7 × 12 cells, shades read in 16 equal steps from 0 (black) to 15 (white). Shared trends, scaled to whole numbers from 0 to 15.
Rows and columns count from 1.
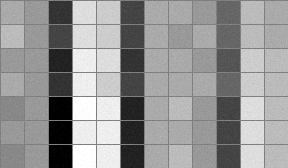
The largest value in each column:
11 9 4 15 14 4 10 11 10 6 13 11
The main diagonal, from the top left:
10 9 2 14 14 2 10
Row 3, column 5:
13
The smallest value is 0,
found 3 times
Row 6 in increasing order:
0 2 4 9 9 9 10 10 11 13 14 14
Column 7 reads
10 10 10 10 10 10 10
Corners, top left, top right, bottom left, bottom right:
10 10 8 11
